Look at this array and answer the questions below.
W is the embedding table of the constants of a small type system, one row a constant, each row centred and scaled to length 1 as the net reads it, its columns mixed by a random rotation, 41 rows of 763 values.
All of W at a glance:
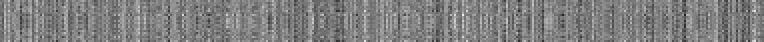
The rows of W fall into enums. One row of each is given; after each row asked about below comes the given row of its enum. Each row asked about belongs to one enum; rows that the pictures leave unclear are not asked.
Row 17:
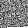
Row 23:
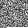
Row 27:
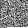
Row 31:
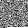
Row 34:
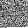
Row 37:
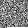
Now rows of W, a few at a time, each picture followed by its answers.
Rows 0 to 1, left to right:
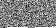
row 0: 31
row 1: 17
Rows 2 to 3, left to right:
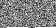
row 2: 23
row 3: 31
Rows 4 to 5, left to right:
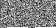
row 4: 27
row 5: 31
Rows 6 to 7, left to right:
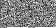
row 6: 27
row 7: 34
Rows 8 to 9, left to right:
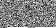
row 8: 31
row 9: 34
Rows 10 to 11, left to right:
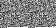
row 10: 17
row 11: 17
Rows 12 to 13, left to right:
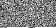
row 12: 34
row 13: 37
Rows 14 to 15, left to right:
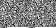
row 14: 37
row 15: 37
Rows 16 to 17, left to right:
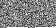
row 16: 23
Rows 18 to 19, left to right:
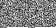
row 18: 23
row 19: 27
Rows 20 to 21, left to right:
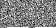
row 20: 27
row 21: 37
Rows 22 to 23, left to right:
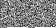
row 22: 27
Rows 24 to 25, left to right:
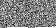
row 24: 37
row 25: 17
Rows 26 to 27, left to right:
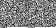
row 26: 37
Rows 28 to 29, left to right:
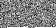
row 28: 17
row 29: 23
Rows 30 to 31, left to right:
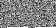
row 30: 17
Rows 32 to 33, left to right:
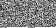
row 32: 34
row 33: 27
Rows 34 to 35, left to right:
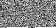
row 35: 31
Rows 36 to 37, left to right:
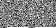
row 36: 31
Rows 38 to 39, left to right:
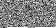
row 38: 31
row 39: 34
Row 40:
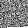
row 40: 17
